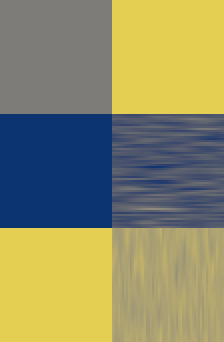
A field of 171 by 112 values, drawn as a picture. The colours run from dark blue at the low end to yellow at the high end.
The table splits into 3 rows of 2 panels. Panel 1,1: middling, flat. Panel 1,2: very high, flat. Panel 2,1: very low, flat. Panel 2,2: low, streaked across. Panel 3,1: very high, flat. Panel 3,2: high, streaked downward, faint in contrast.
